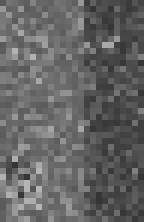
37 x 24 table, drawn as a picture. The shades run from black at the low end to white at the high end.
Stripes: none. Roughest part: bottom left. Seam: vertical, 60% of the way across, the left part higher. Odd patch: rougher, in the bottom left.
